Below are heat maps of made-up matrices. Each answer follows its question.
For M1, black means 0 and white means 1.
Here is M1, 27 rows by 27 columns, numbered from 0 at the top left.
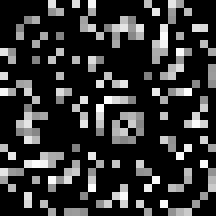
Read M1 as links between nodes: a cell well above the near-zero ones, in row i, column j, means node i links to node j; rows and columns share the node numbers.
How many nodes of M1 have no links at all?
0
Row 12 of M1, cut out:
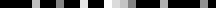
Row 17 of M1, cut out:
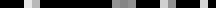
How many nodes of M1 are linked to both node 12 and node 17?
6
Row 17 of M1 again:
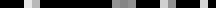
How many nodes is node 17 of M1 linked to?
8
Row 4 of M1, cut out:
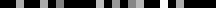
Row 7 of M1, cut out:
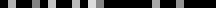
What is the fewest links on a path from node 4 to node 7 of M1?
1
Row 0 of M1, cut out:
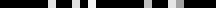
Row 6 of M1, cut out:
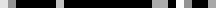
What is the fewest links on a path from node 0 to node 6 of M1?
1
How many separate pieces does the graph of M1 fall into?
1
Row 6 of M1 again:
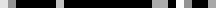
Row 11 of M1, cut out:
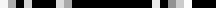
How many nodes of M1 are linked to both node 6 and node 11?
6
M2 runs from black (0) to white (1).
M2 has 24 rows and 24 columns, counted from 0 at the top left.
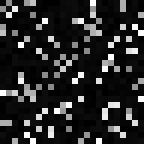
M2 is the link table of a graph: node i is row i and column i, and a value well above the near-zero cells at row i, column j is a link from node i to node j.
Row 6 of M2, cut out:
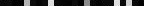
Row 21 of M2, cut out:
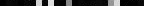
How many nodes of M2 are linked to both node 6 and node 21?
2
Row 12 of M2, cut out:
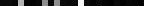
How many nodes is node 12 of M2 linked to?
4
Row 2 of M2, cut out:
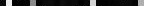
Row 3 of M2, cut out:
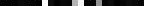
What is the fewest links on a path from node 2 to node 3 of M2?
3
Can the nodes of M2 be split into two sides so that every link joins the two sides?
no
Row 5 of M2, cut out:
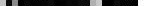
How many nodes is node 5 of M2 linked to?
5
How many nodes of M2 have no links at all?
0
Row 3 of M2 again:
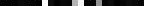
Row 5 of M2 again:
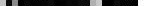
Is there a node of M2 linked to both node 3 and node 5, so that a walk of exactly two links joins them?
yes
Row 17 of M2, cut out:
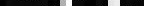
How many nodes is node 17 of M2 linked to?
4
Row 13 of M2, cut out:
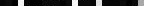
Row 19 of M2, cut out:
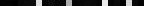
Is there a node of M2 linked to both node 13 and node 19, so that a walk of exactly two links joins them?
no
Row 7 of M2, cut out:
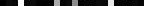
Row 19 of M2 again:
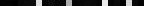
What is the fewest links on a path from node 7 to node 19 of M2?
3
